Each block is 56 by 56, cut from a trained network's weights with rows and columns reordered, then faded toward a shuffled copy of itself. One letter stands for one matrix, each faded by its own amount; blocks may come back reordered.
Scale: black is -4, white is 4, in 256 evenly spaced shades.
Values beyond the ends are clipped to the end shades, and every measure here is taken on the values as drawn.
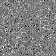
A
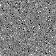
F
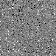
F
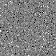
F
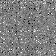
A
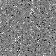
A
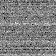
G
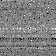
G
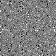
F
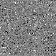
F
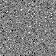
F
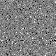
F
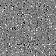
A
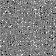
A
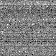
G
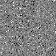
F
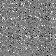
A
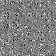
A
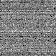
G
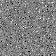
F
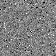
F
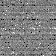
G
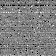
G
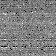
G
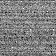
G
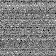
G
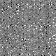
A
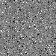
A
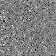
F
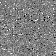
A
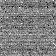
G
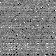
G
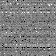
G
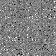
A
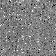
A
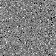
F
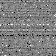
G
